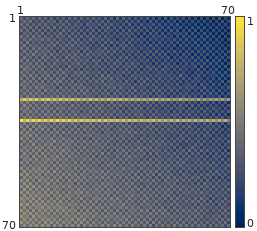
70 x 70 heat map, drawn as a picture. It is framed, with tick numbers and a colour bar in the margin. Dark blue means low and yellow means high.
Ninth with the highest average: bottom left. Mirror symmetry: none. Odd lines: rows 28 and 35. Slope: up to the bottom left.
